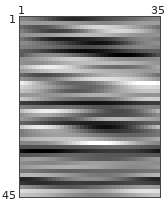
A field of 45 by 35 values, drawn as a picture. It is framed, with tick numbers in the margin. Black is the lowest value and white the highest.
No overall slope runs across the table. The grain runs across in streaks. The histogram is bell-shaped. Overall the values sit about 50% of the way up the scale.
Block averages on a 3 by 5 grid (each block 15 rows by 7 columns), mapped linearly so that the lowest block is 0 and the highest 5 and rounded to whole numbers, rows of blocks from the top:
22223 / 52014 / 22222
